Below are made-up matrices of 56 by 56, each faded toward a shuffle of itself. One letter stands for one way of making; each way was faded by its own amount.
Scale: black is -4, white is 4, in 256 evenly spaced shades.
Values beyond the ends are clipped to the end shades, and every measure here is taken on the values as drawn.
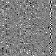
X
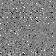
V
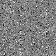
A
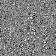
A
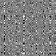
X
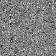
A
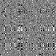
X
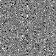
A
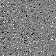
V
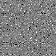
V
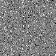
A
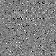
V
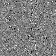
A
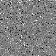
V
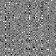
X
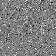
V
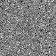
A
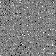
V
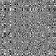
X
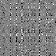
X
